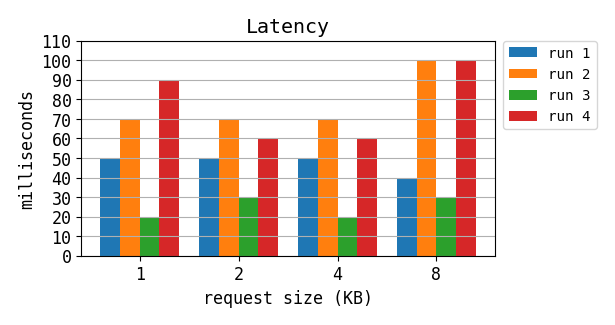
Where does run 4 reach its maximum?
8
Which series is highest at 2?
run 2
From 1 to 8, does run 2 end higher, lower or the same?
higher
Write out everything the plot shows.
Title: Latency
x-axis: request size (KB), ticks 1 2 4 8
y-axis: milliseconds, ticks 0 10 20 30 40 50 60 70 80 90 100 110
Legend: run 1, run 2, run 3, run 4
Values:
run 1: 50 50 50 40
run 2: 70 70 70 100
run 3: 20 30 20 30
run 4: 90 60 60 100
